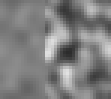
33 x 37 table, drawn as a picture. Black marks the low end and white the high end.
The left part is calmer, up to a seam about 40% of the way across. The texture is blotchy. Neither half mirrors the other.
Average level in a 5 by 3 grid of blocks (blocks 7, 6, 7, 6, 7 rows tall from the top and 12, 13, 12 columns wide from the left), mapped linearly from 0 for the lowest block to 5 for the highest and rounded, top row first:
2 0 3
2 4 2
3 3 5
3 4 1
1 3 1
